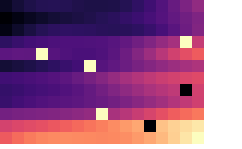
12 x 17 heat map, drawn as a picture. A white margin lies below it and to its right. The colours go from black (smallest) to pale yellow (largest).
Six lone cells stand out: four far higher and two far lower than their neighbours. The top middle is the calmest part. The ninth with the lowest average is the top left. The ninth with the highest average is the bottom right. Values rise toward the bottom right.
